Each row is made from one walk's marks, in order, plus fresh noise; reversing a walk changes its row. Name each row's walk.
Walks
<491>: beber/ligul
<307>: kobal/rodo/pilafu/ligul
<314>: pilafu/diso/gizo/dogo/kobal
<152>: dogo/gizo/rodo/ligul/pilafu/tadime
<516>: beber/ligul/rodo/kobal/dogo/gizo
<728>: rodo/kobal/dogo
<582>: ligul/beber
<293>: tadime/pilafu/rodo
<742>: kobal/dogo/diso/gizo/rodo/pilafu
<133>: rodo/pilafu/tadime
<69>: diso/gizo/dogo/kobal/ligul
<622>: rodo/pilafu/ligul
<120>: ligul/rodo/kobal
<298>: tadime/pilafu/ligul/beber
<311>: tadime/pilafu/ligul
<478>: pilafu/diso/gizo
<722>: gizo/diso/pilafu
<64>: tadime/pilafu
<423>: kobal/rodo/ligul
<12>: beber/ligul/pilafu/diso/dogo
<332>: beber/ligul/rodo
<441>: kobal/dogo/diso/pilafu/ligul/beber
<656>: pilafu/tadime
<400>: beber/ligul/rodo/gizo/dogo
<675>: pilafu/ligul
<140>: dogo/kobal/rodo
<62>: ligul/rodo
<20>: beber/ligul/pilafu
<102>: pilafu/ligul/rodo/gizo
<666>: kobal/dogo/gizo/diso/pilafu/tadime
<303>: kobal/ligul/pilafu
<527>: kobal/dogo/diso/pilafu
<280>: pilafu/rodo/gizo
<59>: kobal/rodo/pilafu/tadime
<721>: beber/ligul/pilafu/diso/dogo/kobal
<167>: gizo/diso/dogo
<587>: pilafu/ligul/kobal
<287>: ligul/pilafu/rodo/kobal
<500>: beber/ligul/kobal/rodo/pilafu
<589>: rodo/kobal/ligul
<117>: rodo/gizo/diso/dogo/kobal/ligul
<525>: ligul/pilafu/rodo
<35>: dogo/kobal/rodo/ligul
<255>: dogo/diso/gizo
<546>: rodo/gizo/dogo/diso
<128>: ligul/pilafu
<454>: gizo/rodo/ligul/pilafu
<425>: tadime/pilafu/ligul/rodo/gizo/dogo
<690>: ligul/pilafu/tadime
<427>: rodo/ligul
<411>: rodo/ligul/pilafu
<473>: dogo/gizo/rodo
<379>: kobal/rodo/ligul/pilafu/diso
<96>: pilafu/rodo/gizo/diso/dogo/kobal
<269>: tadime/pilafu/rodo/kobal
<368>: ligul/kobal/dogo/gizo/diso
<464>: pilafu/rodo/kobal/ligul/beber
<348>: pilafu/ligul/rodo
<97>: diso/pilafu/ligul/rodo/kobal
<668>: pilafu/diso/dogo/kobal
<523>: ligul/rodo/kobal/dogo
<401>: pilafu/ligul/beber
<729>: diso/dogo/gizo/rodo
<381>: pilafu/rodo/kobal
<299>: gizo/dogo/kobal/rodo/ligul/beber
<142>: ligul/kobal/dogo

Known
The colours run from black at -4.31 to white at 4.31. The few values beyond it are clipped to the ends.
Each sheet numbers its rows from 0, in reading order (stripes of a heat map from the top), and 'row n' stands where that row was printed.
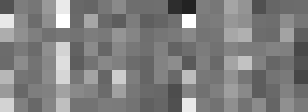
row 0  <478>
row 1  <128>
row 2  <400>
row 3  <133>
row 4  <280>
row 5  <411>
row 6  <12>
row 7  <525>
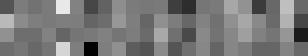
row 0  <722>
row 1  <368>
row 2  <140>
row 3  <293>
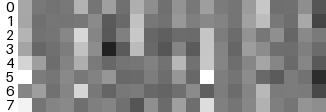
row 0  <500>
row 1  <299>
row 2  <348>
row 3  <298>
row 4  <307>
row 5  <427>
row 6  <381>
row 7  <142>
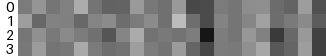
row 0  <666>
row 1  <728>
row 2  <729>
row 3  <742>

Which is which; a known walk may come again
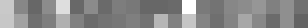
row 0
<690>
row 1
<307>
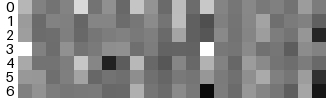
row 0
<303>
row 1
<728>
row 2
<140>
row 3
<62>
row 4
<298>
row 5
<152>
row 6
<546>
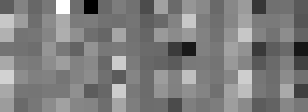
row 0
<64>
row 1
<287>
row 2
<464>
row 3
<255>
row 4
<721>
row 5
<523>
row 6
<299>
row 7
<12>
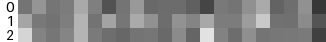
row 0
<96>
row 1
<500>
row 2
<622>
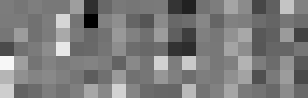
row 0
<167>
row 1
<293>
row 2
<742>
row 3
<478>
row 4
<423>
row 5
<69>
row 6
<332>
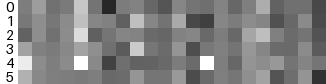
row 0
<269>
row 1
<527>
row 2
<280>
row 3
<441>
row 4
<675>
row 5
<117>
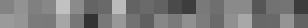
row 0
<668>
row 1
<425>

